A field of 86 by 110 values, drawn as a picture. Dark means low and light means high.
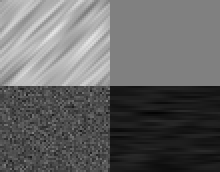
The table splits into 2 rows of 2 panels. Panel 1,1: high, slanting up to the right. Panel 1,2: middling, flat. Panel 2,1: low, fine-grained. Panel 2,2: very low, streaked across, faint in contrast.
